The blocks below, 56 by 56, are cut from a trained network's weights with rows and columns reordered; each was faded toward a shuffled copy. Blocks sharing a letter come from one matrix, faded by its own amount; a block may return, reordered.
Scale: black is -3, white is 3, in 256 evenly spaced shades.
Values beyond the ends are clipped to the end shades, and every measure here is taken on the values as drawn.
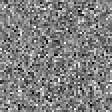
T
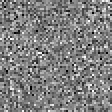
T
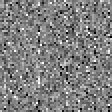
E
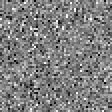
E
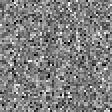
T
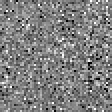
E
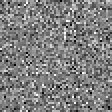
T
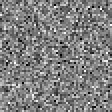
T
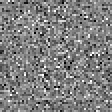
E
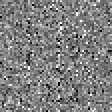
E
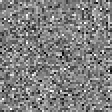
T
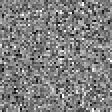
T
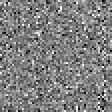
E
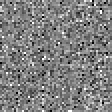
E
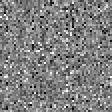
E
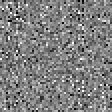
E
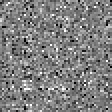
E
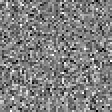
T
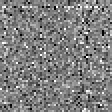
E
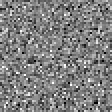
T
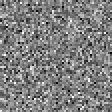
T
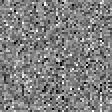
E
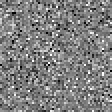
E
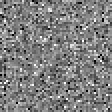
E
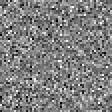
T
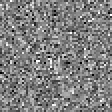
T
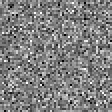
T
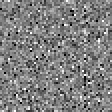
E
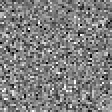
T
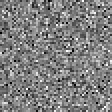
T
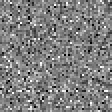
E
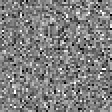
E
